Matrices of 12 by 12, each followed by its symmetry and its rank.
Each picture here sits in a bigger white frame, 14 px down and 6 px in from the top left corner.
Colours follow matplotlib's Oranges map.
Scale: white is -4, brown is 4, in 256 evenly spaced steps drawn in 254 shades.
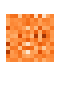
antisymmetric, rank two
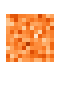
antisymmetric, full rank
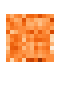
antisymmetric, rank two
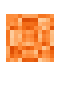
antisymmetric, rank two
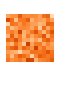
neither, full rank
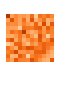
symmetric, full rank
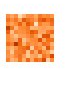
antisymmetric, full rank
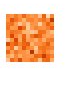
neither, full rank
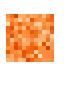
antisymmetric, full rank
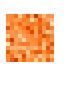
antisymmetric, full rank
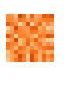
antisymmetric, rank two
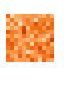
neither, full rank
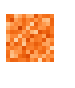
symmetric, full rank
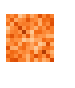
symmetric, full rank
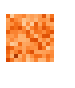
neither, full rank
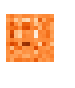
antisymmetric, rank two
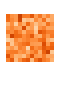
neither, full rank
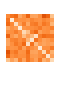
symmetric, full rank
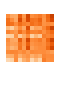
antisymmetric, rank two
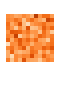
antisymmetric, full rank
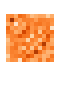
symmetric, full rank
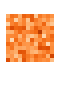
neither, full rank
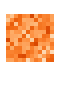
symmetric, full rank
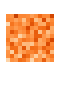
antisymmetric, full rank
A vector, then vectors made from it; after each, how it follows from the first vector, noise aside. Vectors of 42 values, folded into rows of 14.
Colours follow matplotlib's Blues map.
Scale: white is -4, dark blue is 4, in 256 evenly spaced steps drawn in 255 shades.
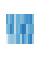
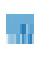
partly zeroed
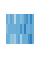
partly zeroed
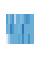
partly zeroed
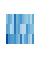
negated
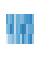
copied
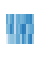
copied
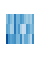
negated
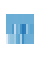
partly zeroed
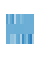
partly zeroed
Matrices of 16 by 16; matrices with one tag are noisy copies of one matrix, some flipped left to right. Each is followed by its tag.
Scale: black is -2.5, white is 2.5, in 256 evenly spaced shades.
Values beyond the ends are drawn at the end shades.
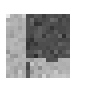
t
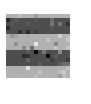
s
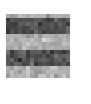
s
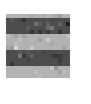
s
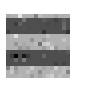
s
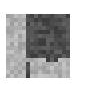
t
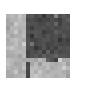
t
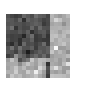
t
